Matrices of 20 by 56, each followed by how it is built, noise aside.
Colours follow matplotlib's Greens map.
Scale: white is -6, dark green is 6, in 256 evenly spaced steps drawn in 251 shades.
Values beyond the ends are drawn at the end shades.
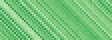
Toeplitz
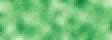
smooth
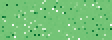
sparse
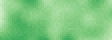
smooth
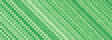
Toeplitz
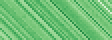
Toeplitz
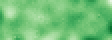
smooth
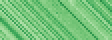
Toeplitz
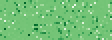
sparse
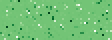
sparse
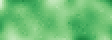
smooth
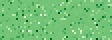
sparse
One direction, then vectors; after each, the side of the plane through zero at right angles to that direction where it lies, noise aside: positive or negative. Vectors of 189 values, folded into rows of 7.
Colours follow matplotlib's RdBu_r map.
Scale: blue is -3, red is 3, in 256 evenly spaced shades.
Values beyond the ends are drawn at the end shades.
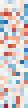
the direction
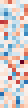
negative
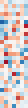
positive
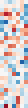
positive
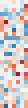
negative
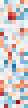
positive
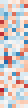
negative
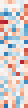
negative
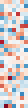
positive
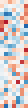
negative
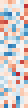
negative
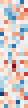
negative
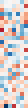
negative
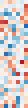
negative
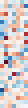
positive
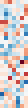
negative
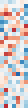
positive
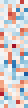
positive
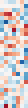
positive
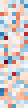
positive
